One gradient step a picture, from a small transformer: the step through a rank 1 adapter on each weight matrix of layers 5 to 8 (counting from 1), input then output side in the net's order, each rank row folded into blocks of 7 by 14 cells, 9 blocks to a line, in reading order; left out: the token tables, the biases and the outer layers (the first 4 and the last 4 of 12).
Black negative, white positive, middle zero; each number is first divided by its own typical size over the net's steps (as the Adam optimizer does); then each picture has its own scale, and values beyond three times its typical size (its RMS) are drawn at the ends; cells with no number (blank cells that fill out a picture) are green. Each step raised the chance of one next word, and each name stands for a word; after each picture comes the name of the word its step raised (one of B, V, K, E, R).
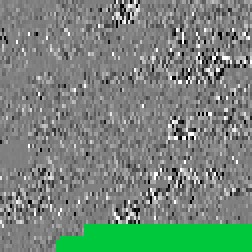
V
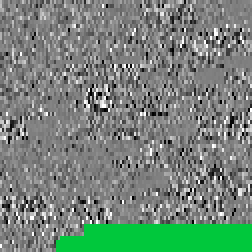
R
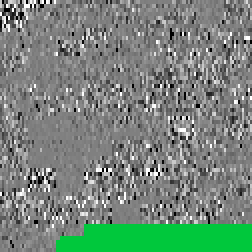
R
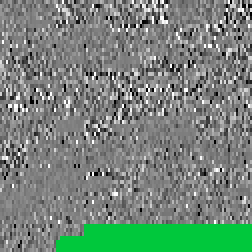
R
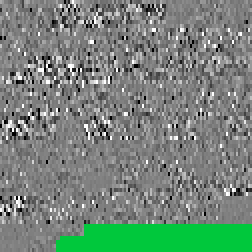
V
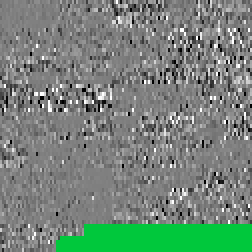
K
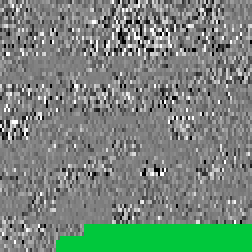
R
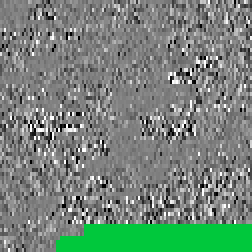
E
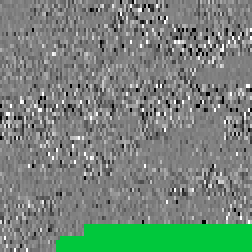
K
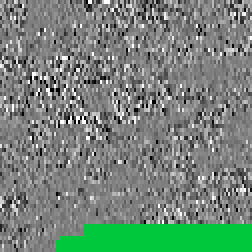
R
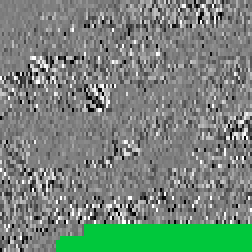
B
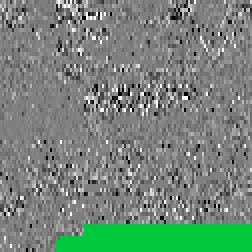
V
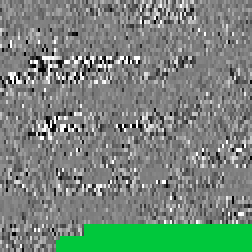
B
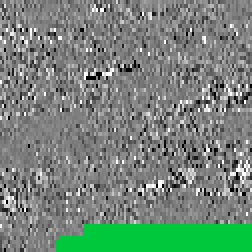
E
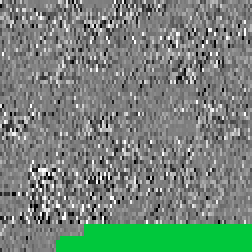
V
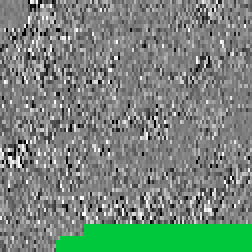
E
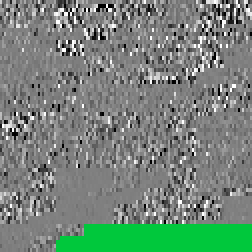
V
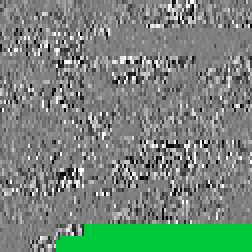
B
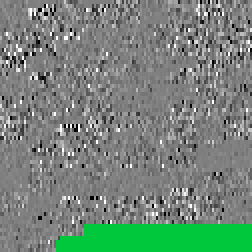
K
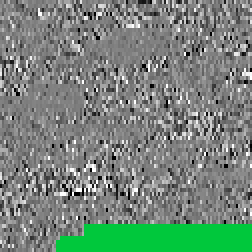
B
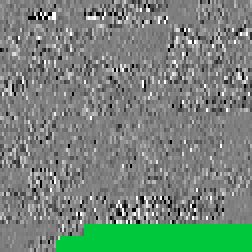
K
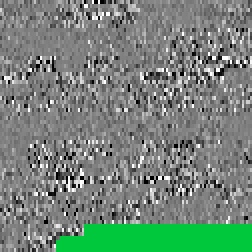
V
